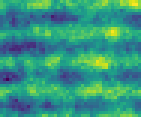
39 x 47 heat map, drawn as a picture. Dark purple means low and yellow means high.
The ninth with the lowest average is the middle left. The grain runs across in streaks. Stripes running across repeat 4 times from top to bottom.
